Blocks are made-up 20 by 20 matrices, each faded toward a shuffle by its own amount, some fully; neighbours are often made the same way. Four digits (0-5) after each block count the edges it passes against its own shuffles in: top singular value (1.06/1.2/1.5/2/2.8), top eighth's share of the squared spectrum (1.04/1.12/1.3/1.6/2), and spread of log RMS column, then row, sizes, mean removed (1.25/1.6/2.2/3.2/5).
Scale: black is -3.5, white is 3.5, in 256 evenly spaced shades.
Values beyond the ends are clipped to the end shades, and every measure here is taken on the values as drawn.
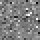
0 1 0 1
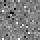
0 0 0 0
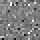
0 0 0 1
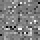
2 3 0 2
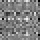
3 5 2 3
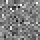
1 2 0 0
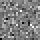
0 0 0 0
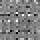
3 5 1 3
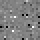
1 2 0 0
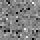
1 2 0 0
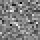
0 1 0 1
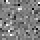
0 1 1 0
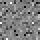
2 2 1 0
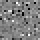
0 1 0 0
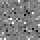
0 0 0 0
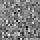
0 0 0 0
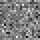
0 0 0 0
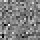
2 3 1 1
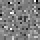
0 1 0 0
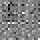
3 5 2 2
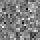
2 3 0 0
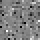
2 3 0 1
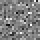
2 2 0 0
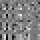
3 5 2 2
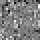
2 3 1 0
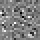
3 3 1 1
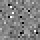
1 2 0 0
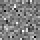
0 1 0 0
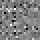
3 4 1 0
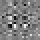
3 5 2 2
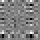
4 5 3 3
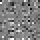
3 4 1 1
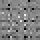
3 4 1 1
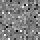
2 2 0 0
